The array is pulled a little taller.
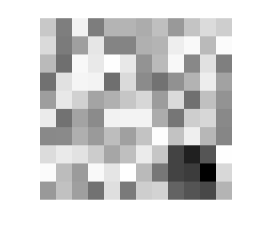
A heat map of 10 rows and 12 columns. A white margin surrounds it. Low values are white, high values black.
Average level on the scale: 30%. Mirror symmetry: none. Calmest part: top middle. Ninth with the highest average: bottom right. Odd patch: higher, in the bottom right.
